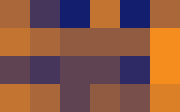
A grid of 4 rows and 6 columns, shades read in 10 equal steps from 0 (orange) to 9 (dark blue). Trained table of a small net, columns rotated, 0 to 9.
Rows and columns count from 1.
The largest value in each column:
6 7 9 6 9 3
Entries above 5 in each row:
3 0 5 1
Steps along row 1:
up up down up down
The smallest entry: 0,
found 2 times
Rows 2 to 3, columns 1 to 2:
2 3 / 6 7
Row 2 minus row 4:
0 0 -2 0 -1 -1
